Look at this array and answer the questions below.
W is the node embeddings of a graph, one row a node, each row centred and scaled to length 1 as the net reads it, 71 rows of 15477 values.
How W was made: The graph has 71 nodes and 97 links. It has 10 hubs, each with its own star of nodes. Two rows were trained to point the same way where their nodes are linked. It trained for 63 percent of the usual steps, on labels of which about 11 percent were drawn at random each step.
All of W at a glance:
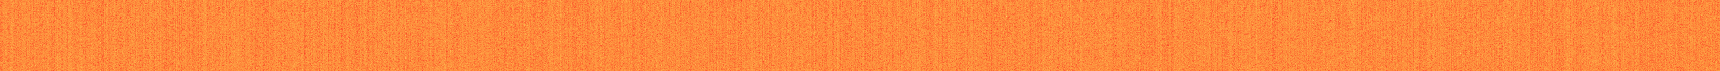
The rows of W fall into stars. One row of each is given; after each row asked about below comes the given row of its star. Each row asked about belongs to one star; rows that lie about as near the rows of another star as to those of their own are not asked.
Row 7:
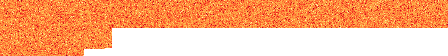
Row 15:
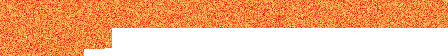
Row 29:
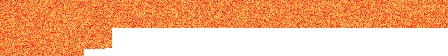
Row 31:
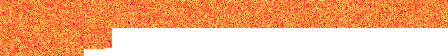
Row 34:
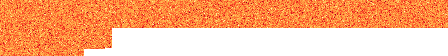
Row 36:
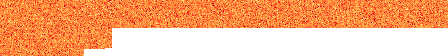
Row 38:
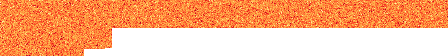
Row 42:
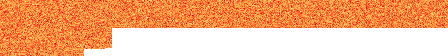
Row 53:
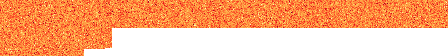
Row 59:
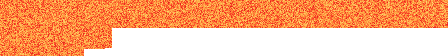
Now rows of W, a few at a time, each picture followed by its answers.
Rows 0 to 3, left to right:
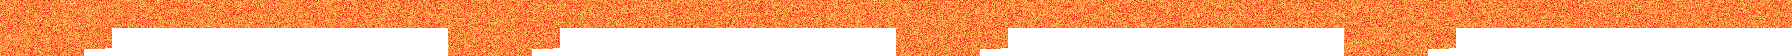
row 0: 59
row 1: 59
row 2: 15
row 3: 36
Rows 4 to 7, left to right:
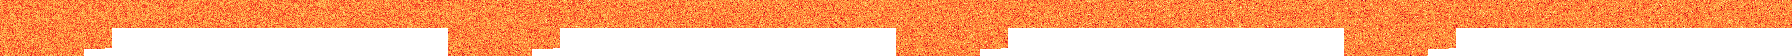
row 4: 15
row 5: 36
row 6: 36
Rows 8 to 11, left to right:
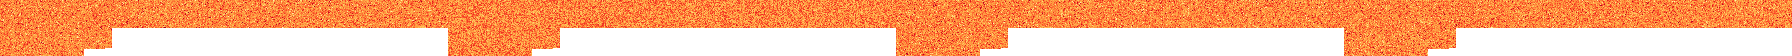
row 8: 29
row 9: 7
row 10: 29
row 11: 29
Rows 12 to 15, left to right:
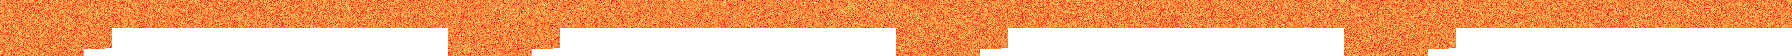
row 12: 34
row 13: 53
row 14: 59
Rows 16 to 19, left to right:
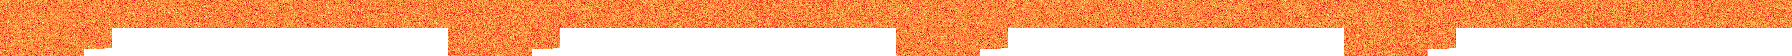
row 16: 31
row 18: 15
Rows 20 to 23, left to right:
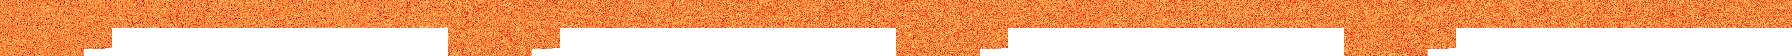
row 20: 31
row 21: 7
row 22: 42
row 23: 53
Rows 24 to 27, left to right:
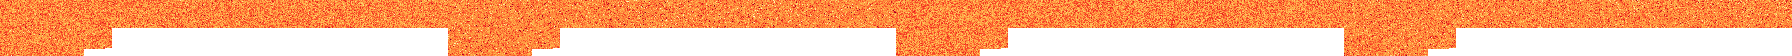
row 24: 36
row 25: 36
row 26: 53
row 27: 42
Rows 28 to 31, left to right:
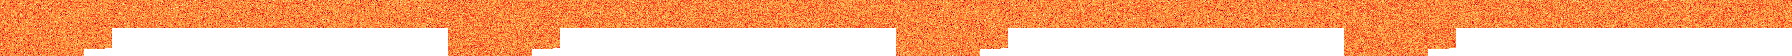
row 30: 15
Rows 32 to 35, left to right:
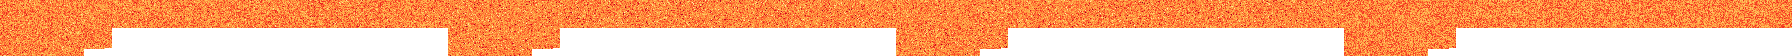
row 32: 42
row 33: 59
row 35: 29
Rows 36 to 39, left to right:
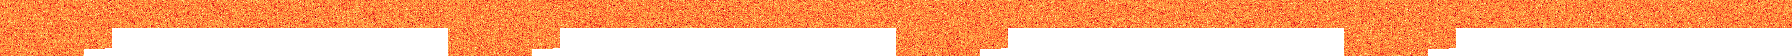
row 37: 7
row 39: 59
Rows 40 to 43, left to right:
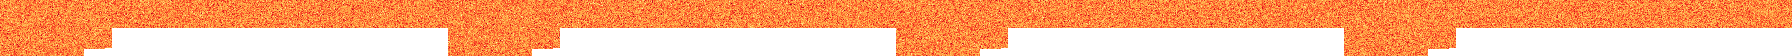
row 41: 29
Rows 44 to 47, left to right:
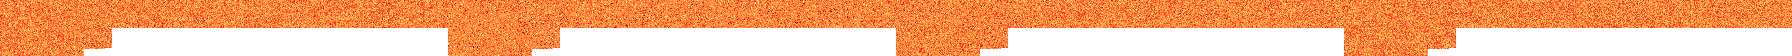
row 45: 15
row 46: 59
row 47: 36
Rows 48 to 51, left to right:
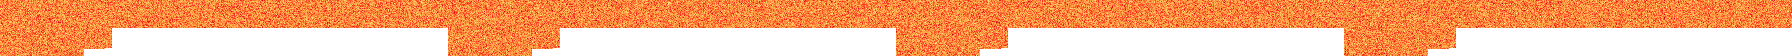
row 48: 38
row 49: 59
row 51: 53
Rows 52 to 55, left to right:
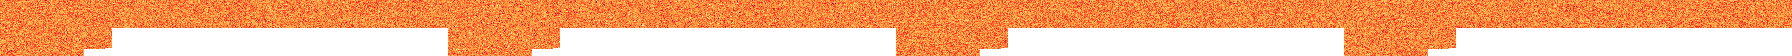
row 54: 31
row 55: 38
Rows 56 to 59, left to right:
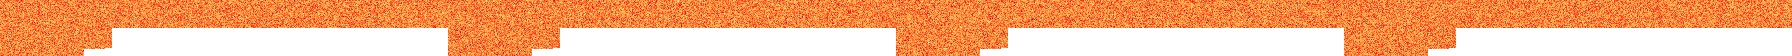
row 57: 29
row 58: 29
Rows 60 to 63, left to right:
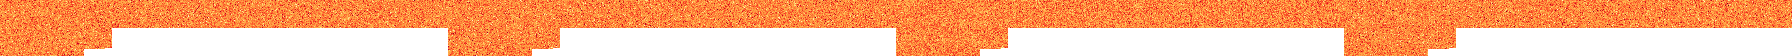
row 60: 38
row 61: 34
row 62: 7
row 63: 31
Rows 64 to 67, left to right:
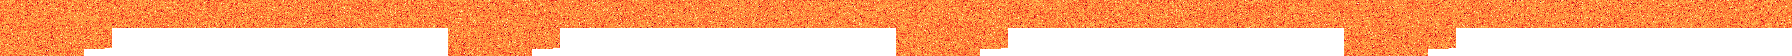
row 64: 53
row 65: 7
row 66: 53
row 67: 42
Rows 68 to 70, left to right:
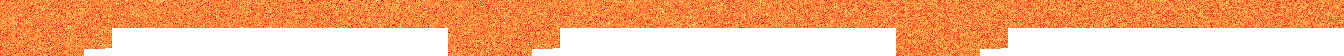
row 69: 15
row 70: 42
